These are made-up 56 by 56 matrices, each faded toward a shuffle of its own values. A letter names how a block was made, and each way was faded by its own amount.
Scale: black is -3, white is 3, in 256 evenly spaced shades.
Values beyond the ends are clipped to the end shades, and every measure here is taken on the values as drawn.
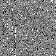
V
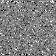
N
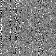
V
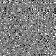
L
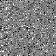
L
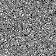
N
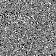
N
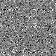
N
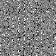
V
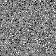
N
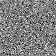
N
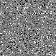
N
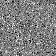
N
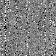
V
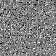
N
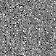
V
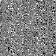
V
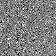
V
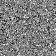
N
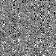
V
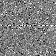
N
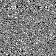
N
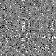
L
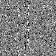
V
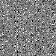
V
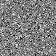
N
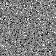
N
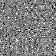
L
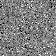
N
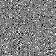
L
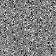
V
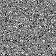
N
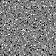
L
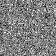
N
